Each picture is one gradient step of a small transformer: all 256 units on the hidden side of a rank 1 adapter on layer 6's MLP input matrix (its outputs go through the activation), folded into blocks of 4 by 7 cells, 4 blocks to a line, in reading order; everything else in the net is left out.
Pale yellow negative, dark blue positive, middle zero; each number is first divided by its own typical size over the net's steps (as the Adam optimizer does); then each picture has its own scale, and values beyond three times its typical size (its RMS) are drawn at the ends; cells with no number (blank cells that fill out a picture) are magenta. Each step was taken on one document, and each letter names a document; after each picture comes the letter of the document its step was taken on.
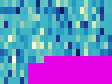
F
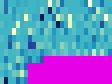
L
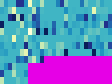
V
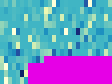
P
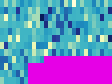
F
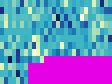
F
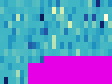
L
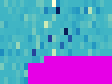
P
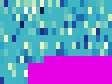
V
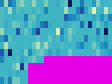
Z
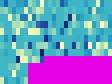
V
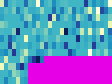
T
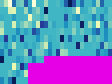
Z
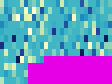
V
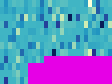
L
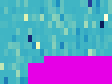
L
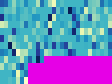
T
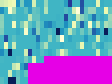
Z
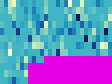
Z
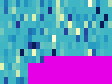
L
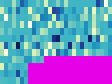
F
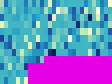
T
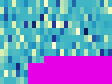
F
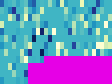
V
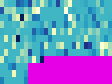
V
